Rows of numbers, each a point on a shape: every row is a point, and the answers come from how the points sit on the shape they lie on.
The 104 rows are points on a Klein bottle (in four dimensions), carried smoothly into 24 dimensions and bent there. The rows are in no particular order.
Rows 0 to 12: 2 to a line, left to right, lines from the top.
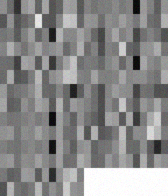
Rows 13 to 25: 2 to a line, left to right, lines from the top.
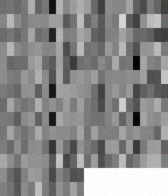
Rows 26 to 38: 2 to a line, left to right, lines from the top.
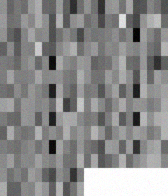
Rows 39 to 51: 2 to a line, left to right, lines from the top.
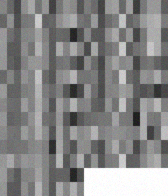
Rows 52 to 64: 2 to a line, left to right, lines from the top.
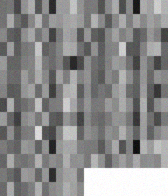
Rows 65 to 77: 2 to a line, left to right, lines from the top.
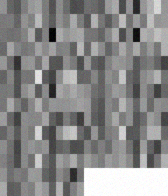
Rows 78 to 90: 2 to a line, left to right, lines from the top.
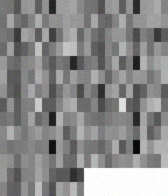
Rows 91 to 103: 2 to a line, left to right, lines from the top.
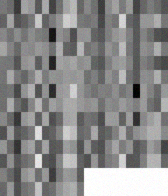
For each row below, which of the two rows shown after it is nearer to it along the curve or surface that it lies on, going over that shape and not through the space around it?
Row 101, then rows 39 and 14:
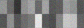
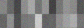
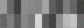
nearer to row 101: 14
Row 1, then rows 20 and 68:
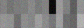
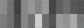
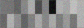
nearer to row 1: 68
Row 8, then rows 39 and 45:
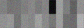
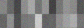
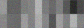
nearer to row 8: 45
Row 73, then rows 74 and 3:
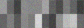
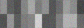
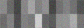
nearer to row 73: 74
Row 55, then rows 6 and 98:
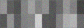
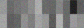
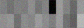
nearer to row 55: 6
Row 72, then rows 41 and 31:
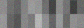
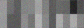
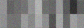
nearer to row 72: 41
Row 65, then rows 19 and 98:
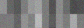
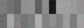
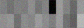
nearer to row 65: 98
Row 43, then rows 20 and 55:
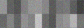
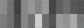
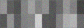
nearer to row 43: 55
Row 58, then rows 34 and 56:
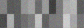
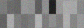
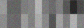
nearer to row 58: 34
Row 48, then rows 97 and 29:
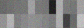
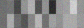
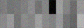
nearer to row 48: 29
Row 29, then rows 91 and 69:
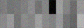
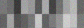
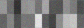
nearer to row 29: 91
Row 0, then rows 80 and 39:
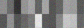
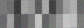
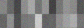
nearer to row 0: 80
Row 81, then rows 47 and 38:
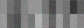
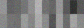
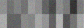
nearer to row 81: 38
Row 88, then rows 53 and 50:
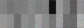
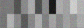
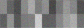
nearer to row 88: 53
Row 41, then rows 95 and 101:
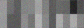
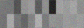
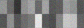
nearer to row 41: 101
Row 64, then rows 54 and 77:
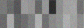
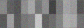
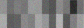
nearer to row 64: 54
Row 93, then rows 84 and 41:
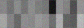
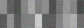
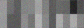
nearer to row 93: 41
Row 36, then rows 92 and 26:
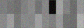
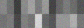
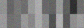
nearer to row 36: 26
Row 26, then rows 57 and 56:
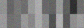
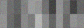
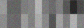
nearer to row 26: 56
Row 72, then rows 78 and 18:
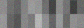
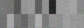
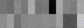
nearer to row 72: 18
